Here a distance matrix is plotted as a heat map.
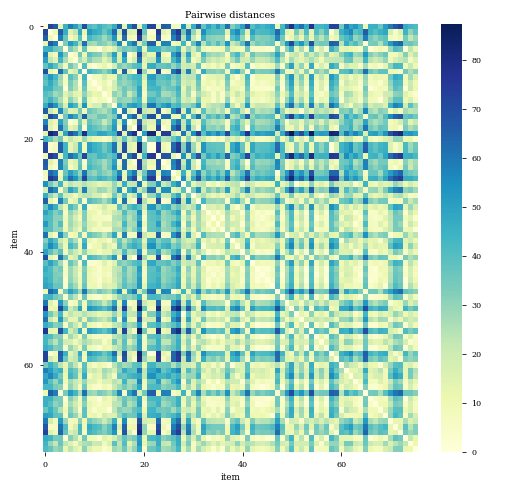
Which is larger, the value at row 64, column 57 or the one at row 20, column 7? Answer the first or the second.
the second
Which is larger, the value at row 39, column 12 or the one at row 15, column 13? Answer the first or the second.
the second
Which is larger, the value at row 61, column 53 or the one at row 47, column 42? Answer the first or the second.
the second
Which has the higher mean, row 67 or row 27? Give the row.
27
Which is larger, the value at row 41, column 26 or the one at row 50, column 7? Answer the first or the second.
the first
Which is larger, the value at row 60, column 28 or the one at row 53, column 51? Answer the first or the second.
the first
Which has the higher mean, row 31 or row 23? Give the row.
23
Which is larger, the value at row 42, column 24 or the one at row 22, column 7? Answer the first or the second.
the second
